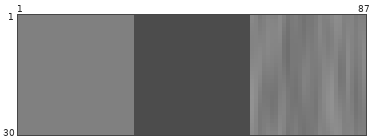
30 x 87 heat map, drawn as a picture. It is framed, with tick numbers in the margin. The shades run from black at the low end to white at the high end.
The table splits into one row of 3 panels. Panel 1,1: middling, flat. Panel 1,2: low, flat. Panel 1,3: middling, streaked downward, faint in contrast.
